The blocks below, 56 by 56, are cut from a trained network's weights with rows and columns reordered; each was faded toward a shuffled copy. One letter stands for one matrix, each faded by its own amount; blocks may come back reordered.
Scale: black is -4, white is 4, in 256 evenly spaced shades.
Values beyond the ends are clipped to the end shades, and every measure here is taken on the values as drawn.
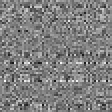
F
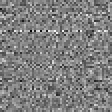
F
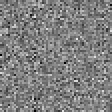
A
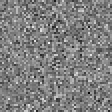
A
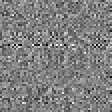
F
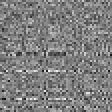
F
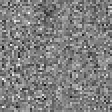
A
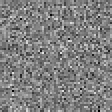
A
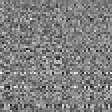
F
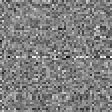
F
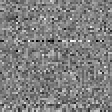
F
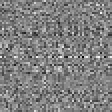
F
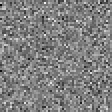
A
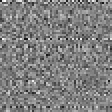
F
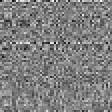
F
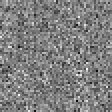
A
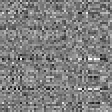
F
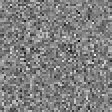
A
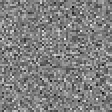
A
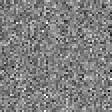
A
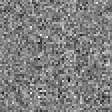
A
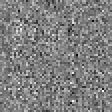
A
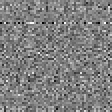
F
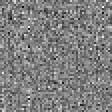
A
